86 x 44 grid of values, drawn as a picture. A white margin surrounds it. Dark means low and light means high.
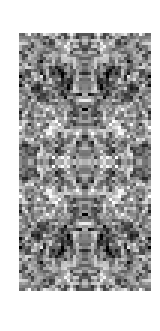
There is no overall slope. Overall the values sit about 50% of the way up the scale. No row or column stands out. It mirrors both left to right and top to bottom. There is no seam.
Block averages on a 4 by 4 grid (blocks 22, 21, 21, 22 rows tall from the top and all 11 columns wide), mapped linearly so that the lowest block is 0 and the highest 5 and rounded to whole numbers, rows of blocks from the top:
0000 | 5555 | 5555 | 0000
